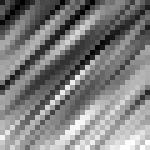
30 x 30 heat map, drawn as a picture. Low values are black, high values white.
Streaks slant up to the right. Values rise toward the bottom. The bottom right is the ninth with the highest average.
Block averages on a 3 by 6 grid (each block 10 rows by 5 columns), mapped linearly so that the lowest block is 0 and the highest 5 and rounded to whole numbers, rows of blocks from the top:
011000 / 211123 / 433555
